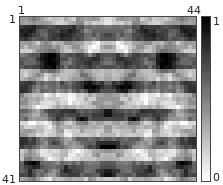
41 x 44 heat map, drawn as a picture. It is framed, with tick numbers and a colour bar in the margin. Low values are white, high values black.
Grain: streaks across. Stripes: horizontal, repeating 6 times. Mirror symmetry: left to right. Slope: none. Average level on the scale: 50%.
